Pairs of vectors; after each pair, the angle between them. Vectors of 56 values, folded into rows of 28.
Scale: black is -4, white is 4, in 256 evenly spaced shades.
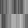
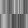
nearly opposite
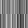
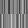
partly aligned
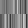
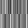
partly opposed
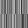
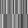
partly aligned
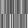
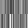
nearly parallel
